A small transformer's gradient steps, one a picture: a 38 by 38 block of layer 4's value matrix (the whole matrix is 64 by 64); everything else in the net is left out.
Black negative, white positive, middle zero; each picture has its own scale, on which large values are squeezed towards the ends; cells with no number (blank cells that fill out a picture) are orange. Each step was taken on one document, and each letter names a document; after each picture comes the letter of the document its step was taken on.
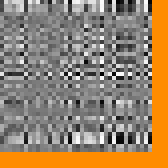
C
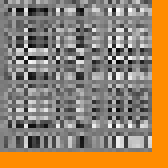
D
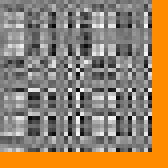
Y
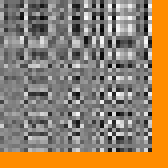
C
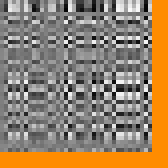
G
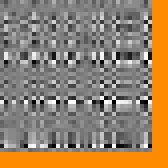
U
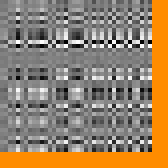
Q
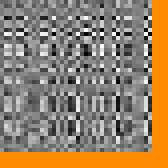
Y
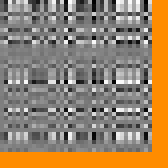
G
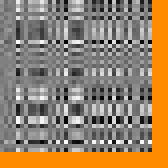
Q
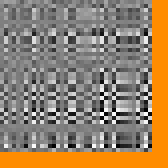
U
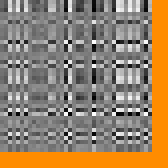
G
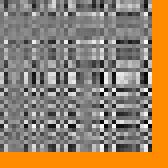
U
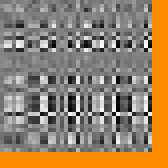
Y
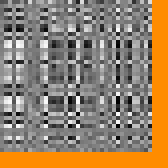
Y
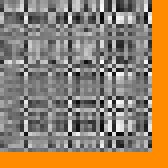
C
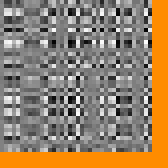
Y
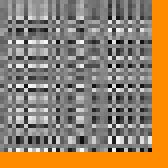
D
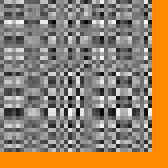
Y
